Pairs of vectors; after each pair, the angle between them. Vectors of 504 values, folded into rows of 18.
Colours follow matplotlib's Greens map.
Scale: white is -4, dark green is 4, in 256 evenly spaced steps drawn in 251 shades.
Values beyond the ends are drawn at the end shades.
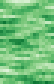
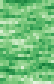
nearly opposite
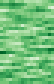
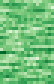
nearly parallel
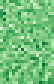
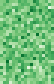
orthogonal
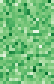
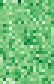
partly opposed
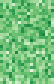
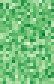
nearly parallel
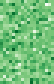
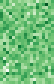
partly opposed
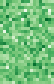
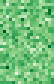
nearly opposite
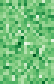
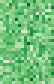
partly opposed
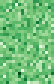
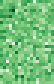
orthogonal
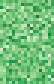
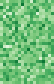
partly aligned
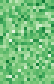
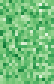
partly opposed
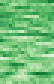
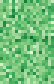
orthogonal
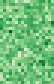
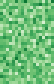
partly opposed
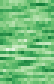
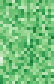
orthogonal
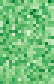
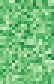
partly opposed
